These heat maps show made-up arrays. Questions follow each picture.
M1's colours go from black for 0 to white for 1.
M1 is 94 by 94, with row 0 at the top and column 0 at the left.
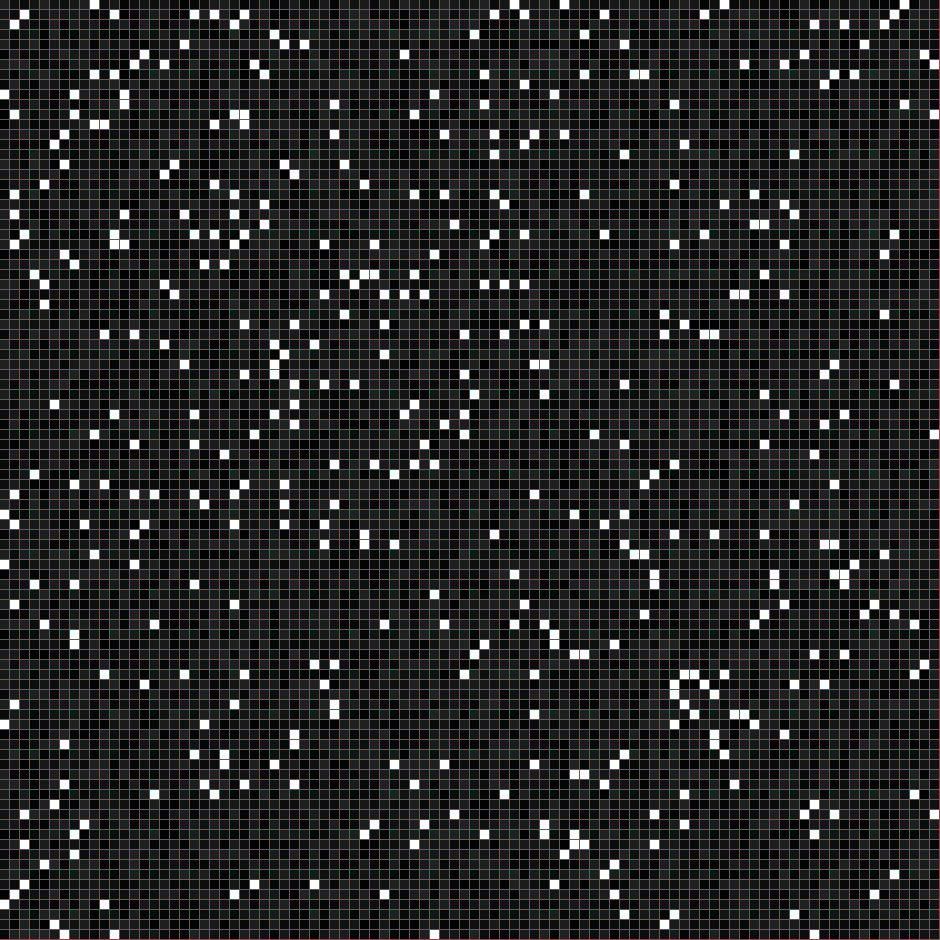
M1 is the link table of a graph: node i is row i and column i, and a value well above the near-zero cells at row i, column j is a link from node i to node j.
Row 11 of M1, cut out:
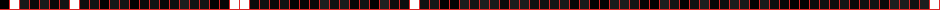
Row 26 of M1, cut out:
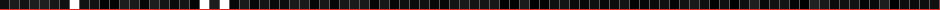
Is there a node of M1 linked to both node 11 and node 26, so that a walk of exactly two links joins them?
yes
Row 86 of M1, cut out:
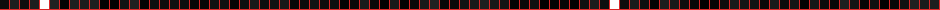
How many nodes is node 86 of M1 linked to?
2
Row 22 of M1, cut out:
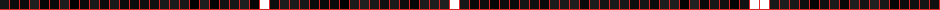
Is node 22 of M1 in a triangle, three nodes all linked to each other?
no
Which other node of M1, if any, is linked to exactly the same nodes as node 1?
node 23
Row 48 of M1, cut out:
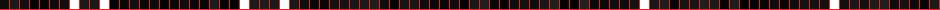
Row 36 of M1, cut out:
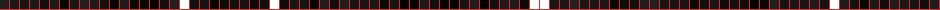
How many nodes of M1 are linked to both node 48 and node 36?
1
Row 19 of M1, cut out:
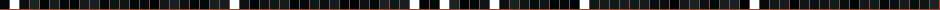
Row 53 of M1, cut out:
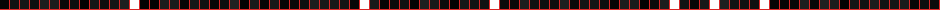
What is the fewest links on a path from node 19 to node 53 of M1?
2
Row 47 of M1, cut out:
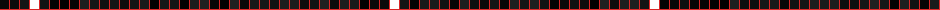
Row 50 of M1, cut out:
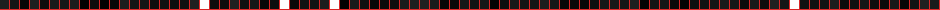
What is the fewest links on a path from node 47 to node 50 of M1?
6
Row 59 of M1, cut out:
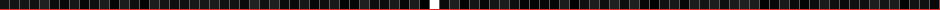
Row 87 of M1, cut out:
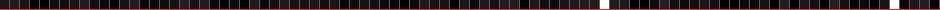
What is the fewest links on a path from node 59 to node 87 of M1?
6
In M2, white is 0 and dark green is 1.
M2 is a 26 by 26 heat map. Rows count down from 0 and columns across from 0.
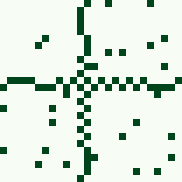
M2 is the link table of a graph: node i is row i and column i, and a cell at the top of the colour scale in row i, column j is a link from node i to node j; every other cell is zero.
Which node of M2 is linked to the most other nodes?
node 12
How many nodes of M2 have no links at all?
0
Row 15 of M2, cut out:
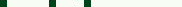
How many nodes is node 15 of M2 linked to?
3
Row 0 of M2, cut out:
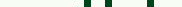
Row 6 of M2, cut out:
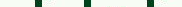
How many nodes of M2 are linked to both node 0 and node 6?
2
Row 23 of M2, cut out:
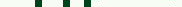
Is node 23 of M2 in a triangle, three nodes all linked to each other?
yes
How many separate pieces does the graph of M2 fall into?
1
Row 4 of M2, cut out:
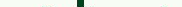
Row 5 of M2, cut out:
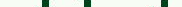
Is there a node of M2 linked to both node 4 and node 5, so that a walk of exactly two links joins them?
no
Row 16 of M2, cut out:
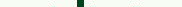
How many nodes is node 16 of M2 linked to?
1
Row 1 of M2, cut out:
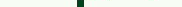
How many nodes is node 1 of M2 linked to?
1
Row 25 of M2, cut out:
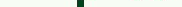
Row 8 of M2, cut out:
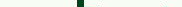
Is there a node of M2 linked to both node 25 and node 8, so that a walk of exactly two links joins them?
yes
